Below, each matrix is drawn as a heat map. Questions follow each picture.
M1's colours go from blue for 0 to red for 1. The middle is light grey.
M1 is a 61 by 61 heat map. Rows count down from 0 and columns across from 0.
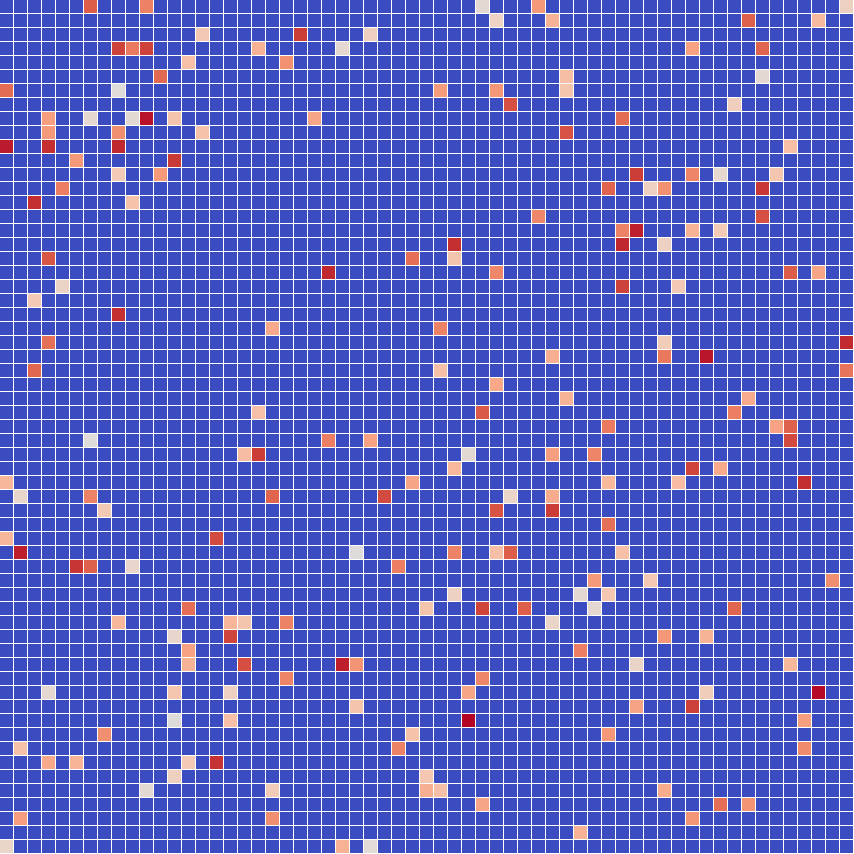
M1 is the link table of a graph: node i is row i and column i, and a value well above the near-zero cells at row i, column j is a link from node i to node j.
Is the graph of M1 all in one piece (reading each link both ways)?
yes
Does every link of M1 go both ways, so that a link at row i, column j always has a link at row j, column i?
yes
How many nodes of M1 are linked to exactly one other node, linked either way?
5
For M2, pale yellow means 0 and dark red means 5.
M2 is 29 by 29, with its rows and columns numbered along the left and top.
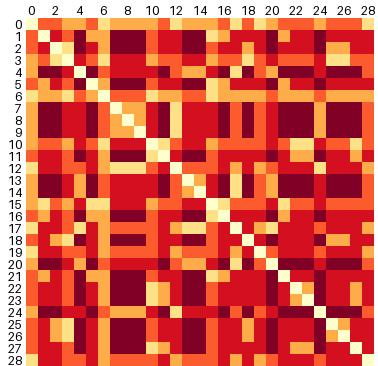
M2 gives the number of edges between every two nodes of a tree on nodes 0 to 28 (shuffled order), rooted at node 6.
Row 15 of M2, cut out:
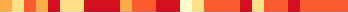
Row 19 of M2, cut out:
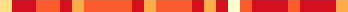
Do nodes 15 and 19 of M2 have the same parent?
no
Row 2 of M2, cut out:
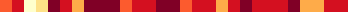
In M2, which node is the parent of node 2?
3
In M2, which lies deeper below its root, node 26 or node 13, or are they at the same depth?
node 13
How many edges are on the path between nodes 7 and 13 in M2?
4
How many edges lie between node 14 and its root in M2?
3
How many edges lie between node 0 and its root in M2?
1
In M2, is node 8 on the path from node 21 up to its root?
no
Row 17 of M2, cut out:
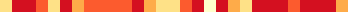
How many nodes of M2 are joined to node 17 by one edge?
5
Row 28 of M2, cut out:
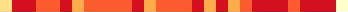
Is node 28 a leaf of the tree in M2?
yes
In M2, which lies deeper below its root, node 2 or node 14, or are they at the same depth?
node 14
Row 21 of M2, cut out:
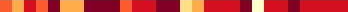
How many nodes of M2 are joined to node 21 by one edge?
1
